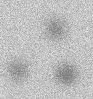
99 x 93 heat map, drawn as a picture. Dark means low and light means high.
Seam: none. Slope: none. Mirror symmetry: none. Odd rows or columns: none. Dips: three.
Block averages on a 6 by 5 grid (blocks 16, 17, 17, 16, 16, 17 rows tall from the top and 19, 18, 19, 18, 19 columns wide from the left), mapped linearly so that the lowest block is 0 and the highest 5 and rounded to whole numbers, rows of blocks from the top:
55555 | 55335 | 55445 | 44545 | 33404 | 55545
